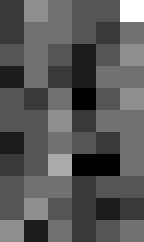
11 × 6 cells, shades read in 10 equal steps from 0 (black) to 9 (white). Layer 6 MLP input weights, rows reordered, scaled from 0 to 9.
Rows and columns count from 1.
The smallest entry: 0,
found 3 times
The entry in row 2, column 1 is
2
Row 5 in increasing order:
0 2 3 3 4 5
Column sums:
28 38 43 19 28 48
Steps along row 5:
down up down up up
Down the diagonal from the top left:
2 4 3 1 3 4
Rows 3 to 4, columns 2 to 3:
4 3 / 4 2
